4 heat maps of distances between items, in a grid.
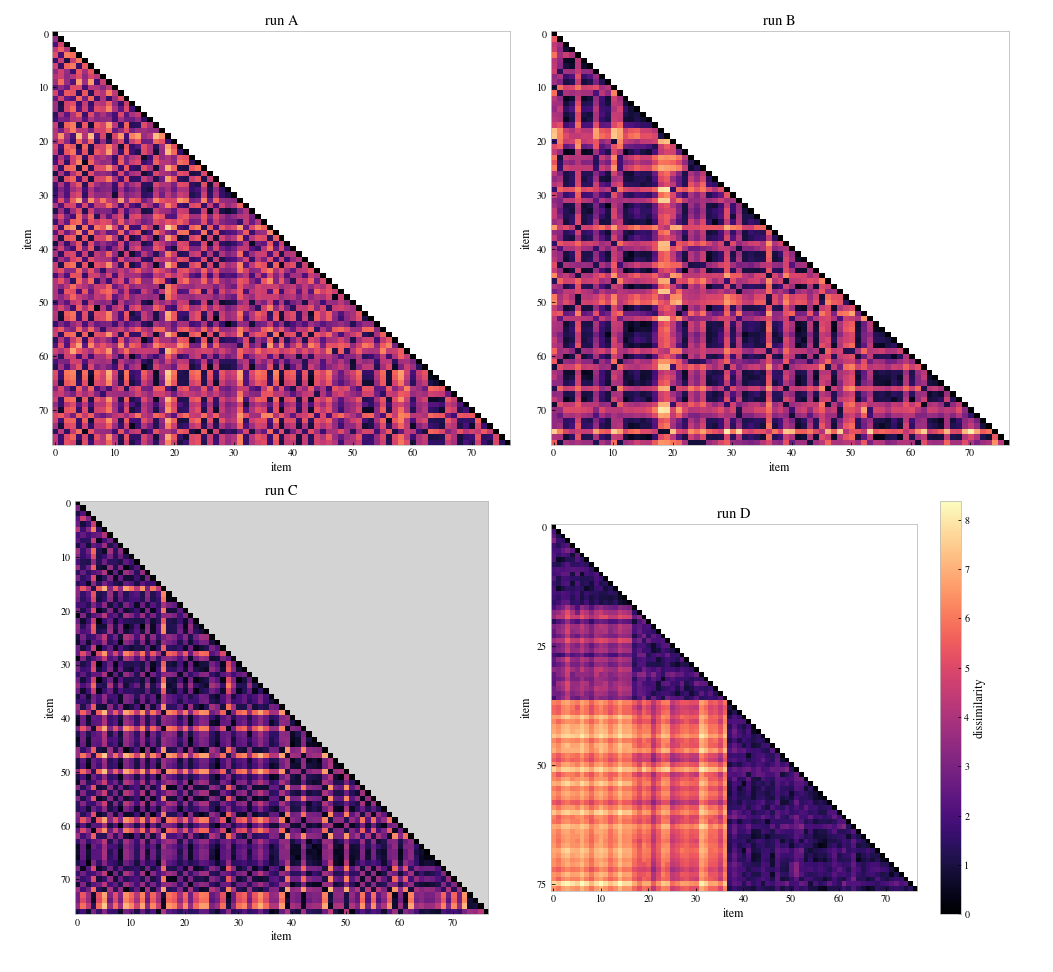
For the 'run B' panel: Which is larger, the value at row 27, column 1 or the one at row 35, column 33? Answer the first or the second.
the first
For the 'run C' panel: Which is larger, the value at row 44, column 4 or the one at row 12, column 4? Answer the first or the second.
the first
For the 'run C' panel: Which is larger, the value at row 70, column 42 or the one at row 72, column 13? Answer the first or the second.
the first
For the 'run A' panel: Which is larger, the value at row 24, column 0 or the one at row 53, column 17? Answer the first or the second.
the first
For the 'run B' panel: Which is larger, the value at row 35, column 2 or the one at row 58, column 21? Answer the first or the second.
the second
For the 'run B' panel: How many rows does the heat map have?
77
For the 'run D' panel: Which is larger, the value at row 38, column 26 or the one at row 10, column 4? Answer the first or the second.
the first
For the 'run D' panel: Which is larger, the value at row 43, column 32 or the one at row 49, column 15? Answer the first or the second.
the first
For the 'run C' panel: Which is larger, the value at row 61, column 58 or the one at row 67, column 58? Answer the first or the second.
the first
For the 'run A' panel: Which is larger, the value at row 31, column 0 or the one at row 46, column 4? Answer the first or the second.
the second
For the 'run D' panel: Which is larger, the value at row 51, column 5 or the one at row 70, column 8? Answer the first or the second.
the first
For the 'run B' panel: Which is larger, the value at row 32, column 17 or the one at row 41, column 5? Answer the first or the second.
the first
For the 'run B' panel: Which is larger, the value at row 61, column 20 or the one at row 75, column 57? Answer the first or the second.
the first
